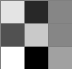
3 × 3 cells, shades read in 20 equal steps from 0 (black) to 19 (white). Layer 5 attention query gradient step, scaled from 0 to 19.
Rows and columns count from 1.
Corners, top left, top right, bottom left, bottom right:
17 10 19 12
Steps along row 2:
up down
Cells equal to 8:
0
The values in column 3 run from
10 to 12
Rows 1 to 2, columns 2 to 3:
3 10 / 15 10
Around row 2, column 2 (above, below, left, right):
3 0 6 10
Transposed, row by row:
17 6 19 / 3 15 0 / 10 10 12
